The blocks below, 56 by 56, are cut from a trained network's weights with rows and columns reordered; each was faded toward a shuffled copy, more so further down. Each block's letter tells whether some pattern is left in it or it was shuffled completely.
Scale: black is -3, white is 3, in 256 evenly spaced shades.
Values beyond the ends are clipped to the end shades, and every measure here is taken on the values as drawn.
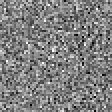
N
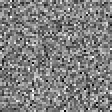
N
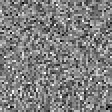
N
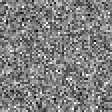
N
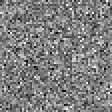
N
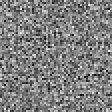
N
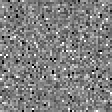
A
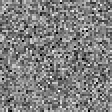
N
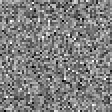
N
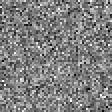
N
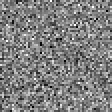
N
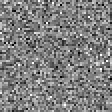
N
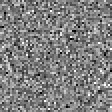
N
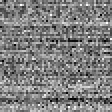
A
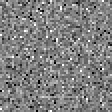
N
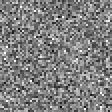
N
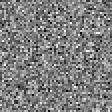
N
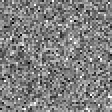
N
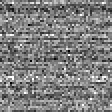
A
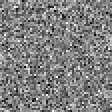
N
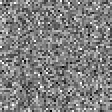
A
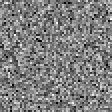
N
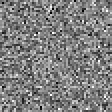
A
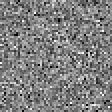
A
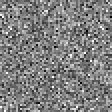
N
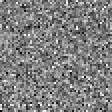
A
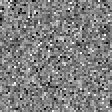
N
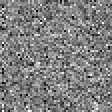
A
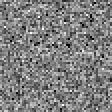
N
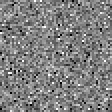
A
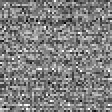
A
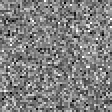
N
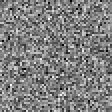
N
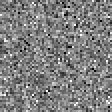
N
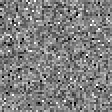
N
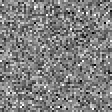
A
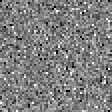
N
